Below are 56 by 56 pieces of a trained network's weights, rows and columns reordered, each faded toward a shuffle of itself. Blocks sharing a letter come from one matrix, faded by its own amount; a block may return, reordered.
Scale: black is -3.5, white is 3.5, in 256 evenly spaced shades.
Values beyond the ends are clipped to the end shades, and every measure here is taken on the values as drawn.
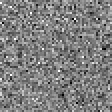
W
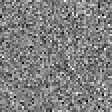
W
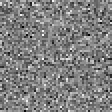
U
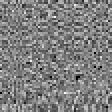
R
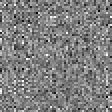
R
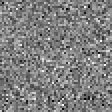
W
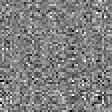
R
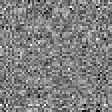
R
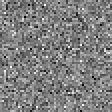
U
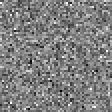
W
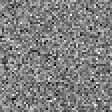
W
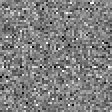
U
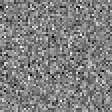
W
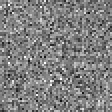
W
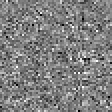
U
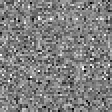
U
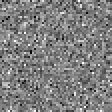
U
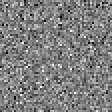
U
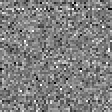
U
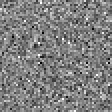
W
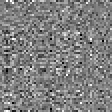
R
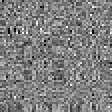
R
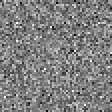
W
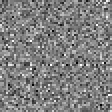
U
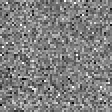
W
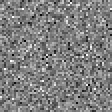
U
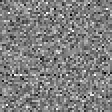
U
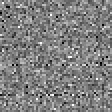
U
